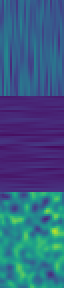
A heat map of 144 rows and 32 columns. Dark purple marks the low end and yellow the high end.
The table splits into 3 rows of 1 panel. Panel 1,1: low, streaked downward. Panel 2,1: very low, streaked across, faint in contrast. Panel 3,1: middling, blotchy, strong in contrast.
